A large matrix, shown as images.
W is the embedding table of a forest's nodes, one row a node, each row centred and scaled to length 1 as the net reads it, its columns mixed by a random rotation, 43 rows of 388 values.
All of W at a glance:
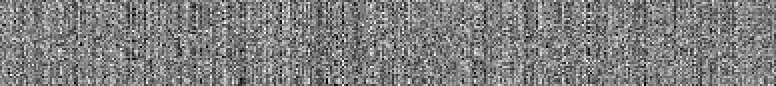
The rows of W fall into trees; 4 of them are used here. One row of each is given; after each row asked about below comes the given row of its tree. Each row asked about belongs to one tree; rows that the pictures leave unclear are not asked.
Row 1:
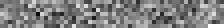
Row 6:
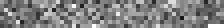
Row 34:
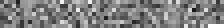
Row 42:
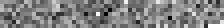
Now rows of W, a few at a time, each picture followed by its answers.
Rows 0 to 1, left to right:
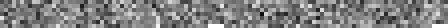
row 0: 6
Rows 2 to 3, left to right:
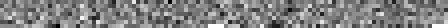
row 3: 1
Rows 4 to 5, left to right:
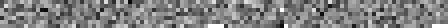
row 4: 1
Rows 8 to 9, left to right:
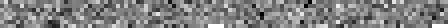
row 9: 6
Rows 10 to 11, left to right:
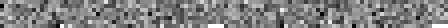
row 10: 1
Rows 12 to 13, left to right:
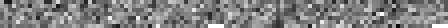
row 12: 6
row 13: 1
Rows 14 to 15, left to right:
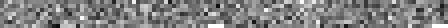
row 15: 34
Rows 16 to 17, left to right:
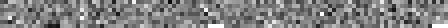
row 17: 42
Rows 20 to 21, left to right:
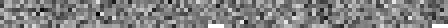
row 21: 6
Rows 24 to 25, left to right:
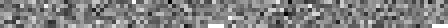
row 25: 1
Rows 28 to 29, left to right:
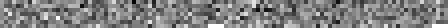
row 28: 6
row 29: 1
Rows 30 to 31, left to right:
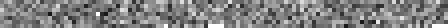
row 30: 42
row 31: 34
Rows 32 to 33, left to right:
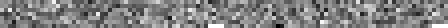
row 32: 42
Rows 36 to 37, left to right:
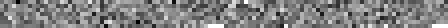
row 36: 34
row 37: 1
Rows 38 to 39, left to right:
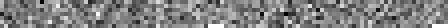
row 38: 42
